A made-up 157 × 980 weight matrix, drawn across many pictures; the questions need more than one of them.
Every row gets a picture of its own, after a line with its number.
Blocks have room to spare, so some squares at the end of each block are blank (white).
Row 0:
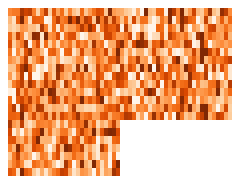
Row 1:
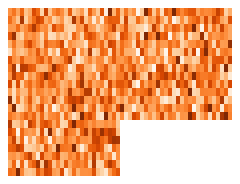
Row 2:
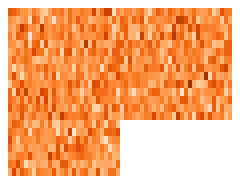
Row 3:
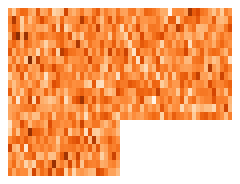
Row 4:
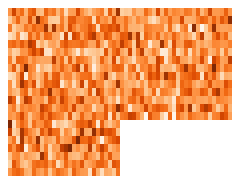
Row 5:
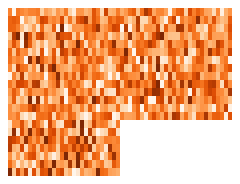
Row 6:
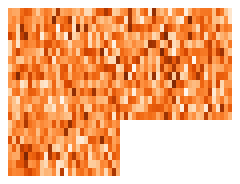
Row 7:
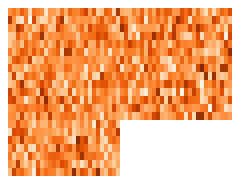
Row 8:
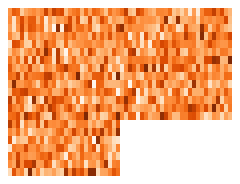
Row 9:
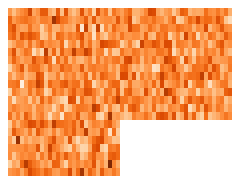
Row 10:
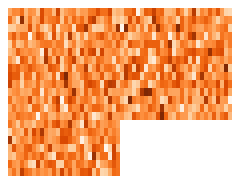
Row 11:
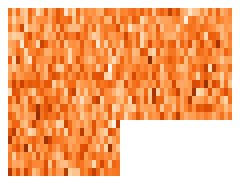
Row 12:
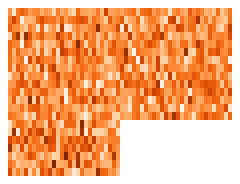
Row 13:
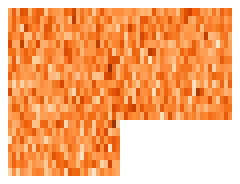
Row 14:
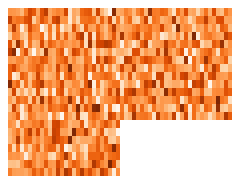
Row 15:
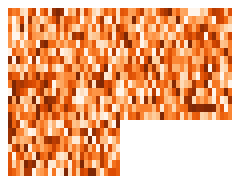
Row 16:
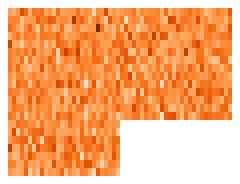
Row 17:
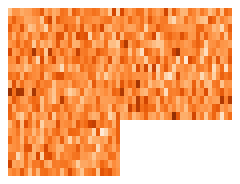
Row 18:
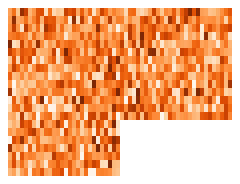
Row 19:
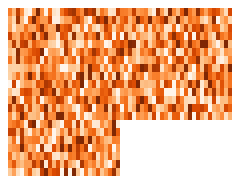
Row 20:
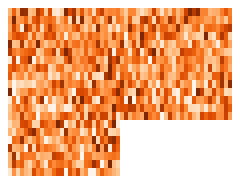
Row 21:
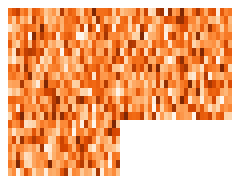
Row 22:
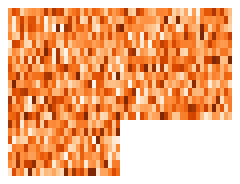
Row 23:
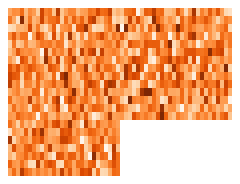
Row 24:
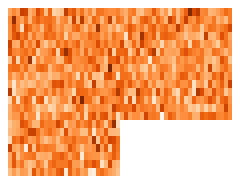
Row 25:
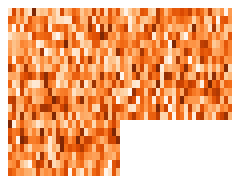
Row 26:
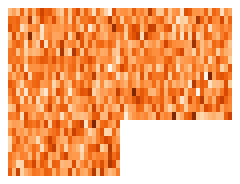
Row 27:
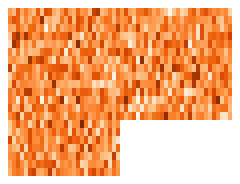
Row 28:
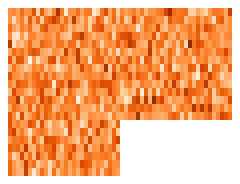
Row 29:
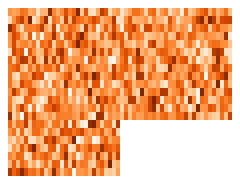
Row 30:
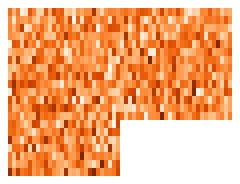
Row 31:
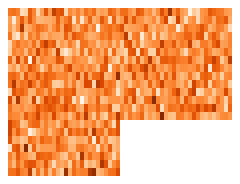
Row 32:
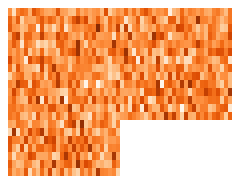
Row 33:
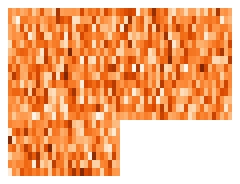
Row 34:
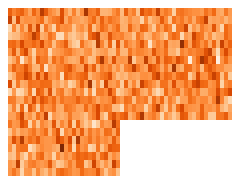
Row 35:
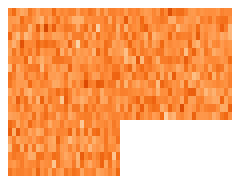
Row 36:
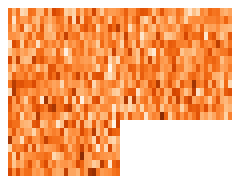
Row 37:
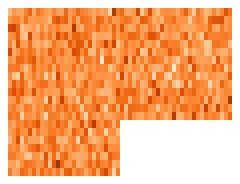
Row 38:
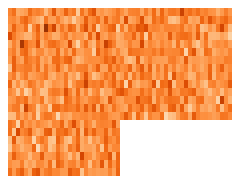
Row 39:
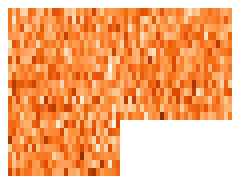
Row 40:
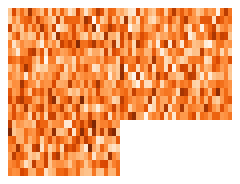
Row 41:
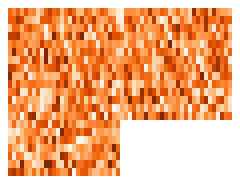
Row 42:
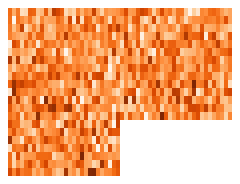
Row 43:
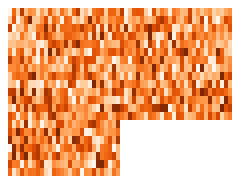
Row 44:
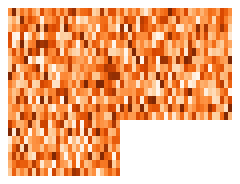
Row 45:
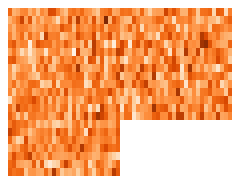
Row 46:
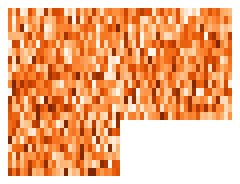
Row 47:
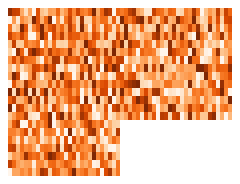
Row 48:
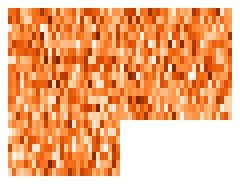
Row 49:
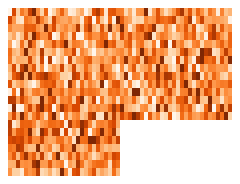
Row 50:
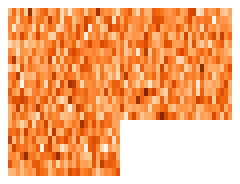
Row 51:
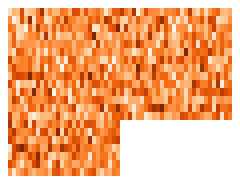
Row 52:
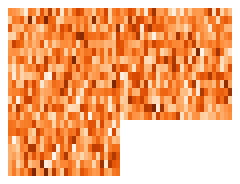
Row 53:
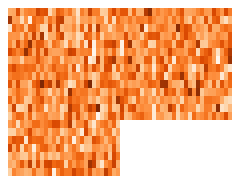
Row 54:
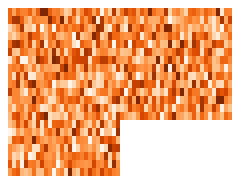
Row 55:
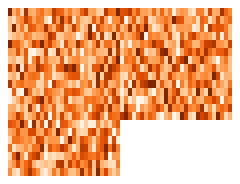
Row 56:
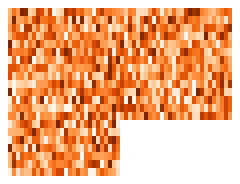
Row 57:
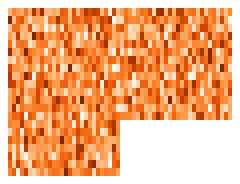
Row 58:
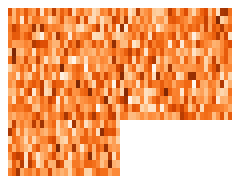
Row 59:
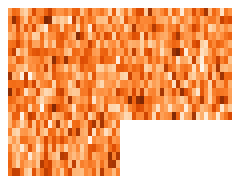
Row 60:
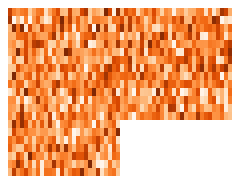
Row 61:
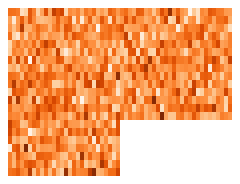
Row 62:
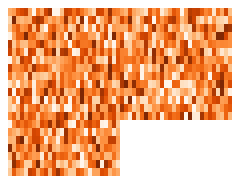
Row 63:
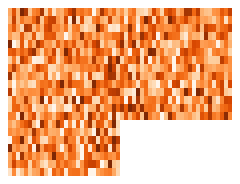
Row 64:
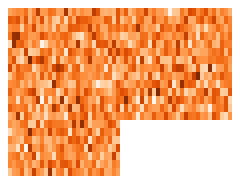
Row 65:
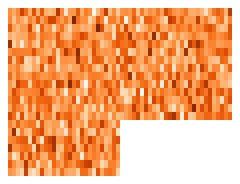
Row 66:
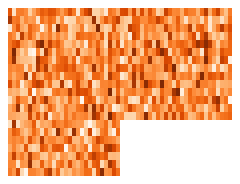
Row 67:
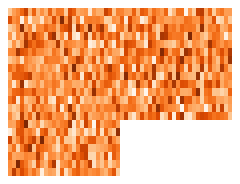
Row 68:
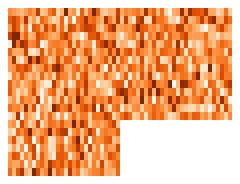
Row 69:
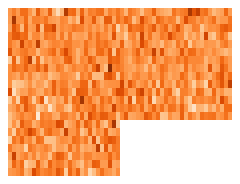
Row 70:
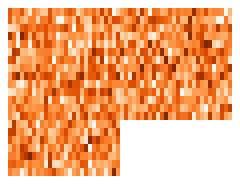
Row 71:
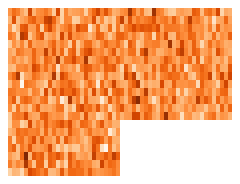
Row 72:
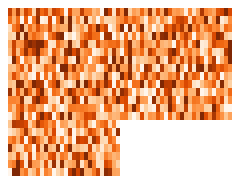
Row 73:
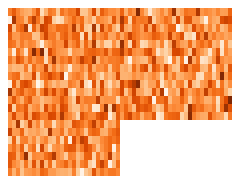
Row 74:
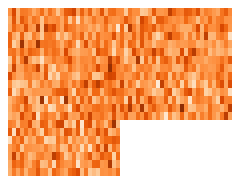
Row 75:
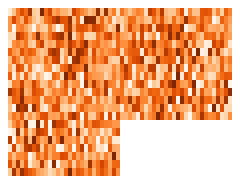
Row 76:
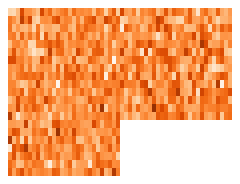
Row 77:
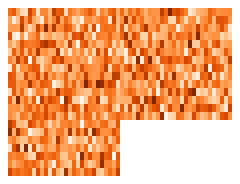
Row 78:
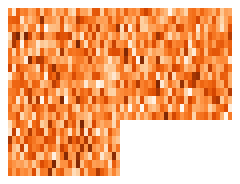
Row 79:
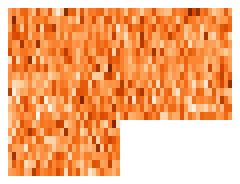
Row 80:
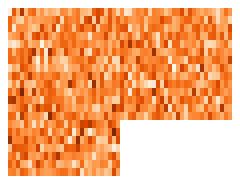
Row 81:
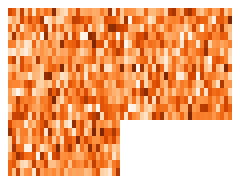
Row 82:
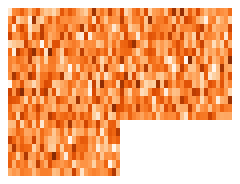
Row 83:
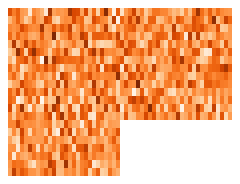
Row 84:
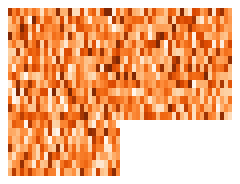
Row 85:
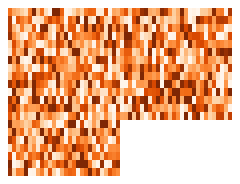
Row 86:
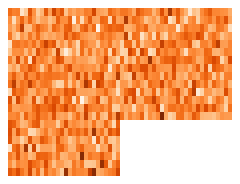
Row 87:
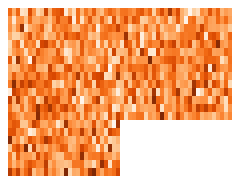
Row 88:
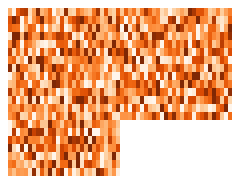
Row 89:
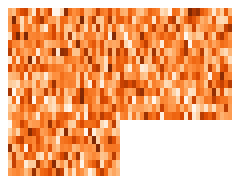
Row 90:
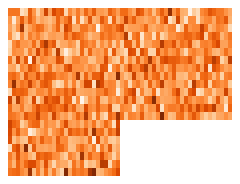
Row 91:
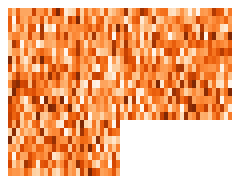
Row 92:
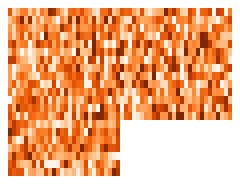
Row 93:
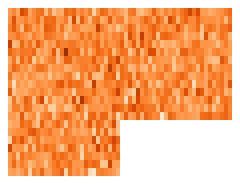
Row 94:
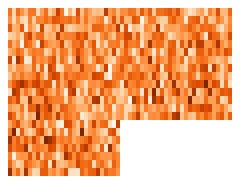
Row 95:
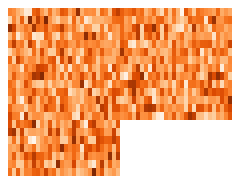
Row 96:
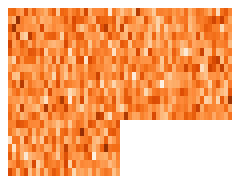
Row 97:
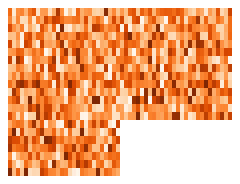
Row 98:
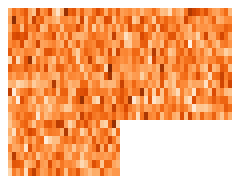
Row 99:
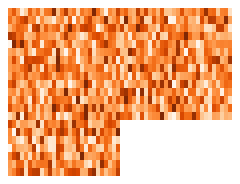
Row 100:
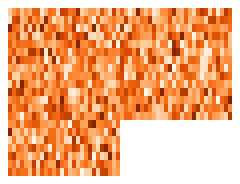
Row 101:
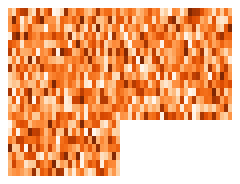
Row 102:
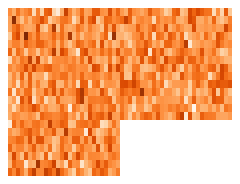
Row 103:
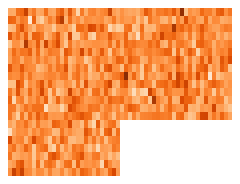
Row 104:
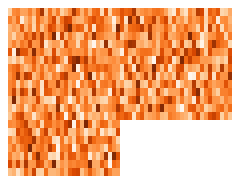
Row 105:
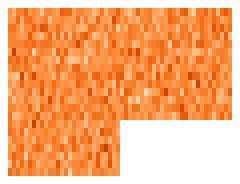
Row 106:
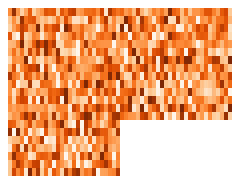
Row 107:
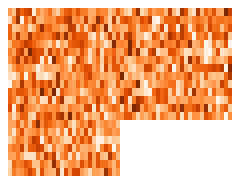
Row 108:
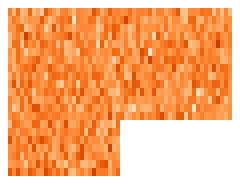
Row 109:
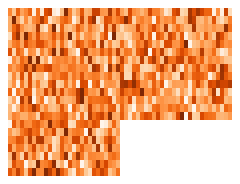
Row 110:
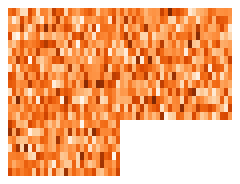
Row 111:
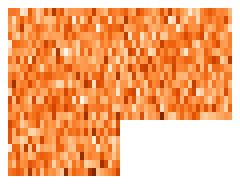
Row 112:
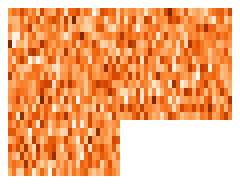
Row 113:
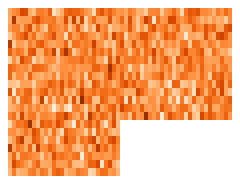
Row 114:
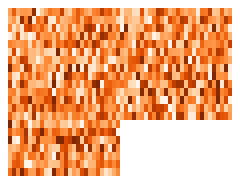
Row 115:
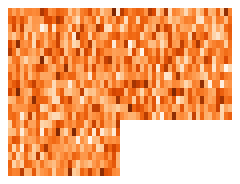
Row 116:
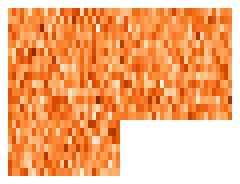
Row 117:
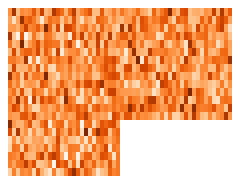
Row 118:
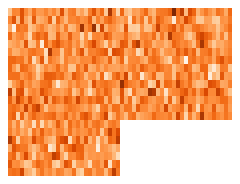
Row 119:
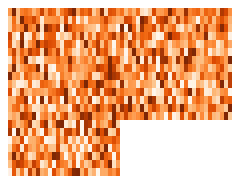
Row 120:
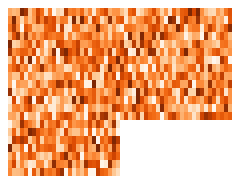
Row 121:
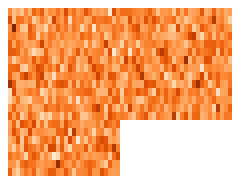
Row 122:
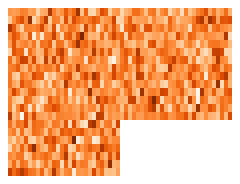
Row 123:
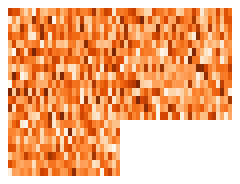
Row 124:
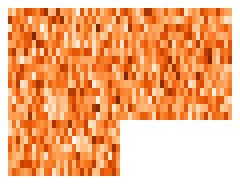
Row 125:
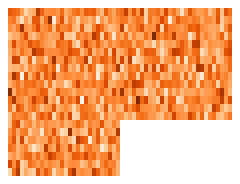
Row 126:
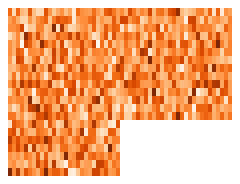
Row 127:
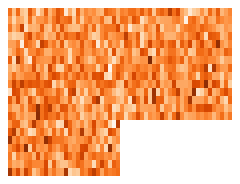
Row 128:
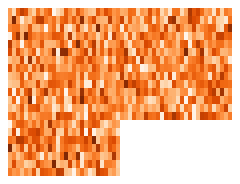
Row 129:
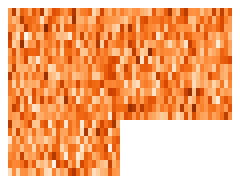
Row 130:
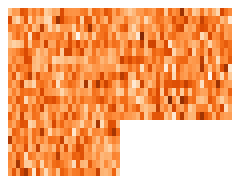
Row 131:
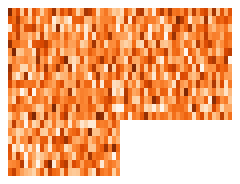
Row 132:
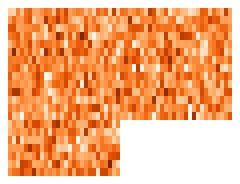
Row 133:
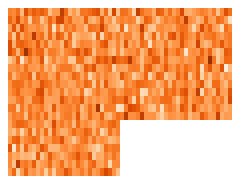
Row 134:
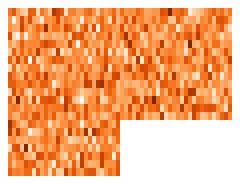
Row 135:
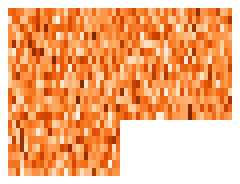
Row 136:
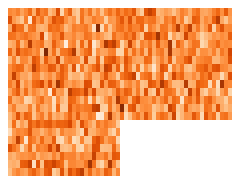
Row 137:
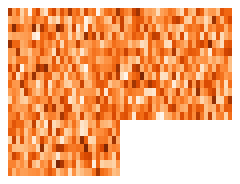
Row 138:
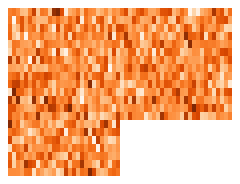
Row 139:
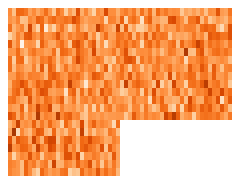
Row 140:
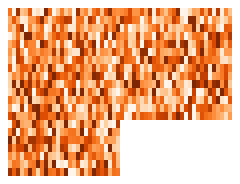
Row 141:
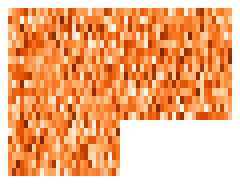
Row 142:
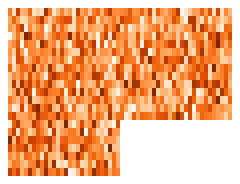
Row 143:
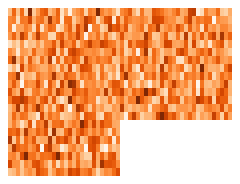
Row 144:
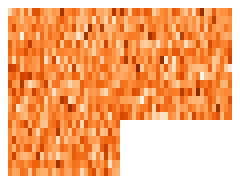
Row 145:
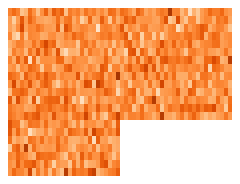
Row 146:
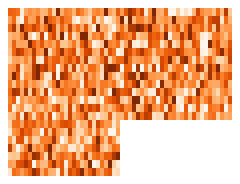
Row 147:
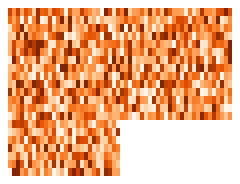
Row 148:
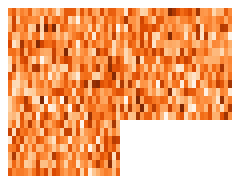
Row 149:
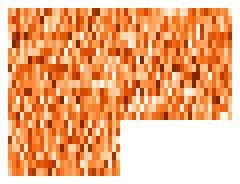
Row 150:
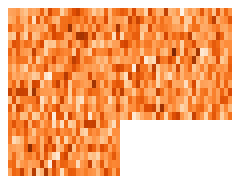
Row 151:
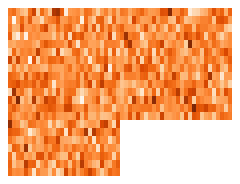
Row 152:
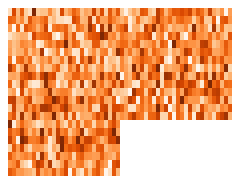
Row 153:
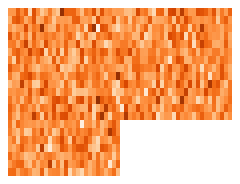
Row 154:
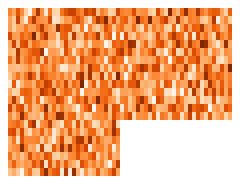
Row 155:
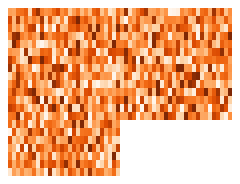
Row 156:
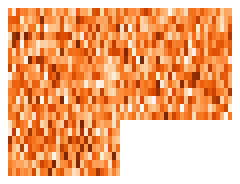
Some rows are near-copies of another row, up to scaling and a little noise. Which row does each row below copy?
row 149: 27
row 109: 102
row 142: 140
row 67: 141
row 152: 25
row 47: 123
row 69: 79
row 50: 143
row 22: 8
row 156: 78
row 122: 29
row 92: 45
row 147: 72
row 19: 154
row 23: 10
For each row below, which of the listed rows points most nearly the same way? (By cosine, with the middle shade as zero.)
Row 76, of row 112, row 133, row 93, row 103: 103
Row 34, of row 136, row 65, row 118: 65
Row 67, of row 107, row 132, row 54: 54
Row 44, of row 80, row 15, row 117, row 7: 117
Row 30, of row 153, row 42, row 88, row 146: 42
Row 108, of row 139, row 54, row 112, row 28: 139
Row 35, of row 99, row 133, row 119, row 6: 119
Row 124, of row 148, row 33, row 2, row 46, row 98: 33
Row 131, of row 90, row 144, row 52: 90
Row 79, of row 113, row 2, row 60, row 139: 113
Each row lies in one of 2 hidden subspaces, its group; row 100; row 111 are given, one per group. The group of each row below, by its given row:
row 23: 100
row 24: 111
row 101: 111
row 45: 100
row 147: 100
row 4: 100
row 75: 100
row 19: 100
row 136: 100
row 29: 100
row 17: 100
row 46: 111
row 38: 111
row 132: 100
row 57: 100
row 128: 111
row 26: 100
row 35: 111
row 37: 100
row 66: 100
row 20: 111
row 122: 100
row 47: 100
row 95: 100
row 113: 111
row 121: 100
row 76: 100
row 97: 111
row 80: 100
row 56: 111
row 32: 111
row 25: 100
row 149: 111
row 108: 111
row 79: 111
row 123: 100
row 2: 100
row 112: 111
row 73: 100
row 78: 111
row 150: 100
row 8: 111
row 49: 100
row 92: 100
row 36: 111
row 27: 111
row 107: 100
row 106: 111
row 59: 100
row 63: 111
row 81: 100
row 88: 111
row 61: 111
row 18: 111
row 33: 100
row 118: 100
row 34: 100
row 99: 111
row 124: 100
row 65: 111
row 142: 111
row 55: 100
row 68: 111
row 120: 111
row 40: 100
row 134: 111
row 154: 100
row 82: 100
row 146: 100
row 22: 111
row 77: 111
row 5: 111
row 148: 111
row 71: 100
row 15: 111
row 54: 100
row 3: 111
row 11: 111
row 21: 100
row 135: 100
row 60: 100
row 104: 100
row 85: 111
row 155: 111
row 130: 100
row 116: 100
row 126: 111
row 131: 100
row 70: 100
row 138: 111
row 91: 111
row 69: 111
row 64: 111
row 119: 111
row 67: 100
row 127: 111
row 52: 100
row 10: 100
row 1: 100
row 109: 111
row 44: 111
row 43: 100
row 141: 100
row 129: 111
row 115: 100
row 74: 111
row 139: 111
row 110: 111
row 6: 100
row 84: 100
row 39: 111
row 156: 111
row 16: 111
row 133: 100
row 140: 111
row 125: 100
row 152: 100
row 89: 111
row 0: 100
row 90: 111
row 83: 100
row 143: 100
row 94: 111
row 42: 111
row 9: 100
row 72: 100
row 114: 100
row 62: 111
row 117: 111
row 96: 100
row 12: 111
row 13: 111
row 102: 111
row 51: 100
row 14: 100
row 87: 111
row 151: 111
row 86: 111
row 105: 100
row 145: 111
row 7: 100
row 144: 100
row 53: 100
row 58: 100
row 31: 111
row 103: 100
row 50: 100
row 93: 111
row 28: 111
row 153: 100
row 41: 100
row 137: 100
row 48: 100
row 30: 111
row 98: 111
